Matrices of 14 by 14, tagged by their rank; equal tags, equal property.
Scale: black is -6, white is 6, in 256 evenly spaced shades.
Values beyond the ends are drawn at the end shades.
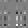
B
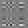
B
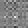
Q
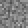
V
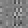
Q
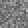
V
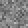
V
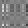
B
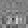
Q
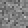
V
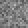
V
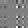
B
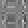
Q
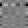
B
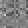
Q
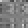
Q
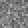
V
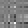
B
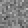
V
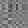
Q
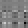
B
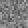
V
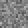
V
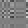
B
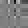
B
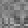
Q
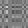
B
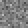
V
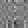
Q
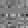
Q
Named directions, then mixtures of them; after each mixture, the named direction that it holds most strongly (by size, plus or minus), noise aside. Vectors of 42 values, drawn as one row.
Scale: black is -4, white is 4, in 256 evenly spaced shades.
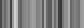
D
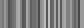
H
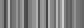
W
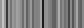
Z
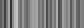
D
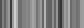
D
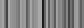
Z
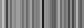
Z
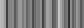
Z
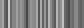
W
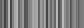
W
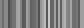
H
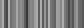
W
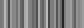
W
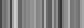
D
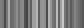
W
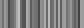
H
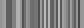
H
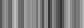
D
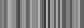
H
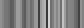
H
